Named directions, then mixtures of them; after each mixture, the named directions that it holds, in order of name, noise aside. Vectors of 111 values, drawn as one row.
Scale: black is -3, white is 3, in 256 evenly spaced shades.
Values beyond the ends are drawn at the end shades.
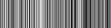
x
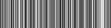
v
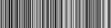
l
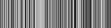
v, x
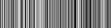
v, x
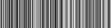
l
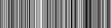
l, x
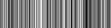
l, x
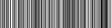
l, v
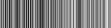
l, x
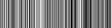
x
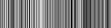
x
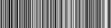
l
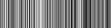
x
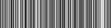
v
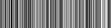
l, v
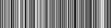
v, x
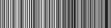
l, x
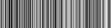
l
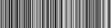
l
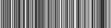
v, x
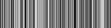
v, x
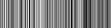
x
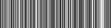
v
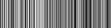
v, x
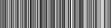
v, x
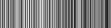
l, x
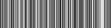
v
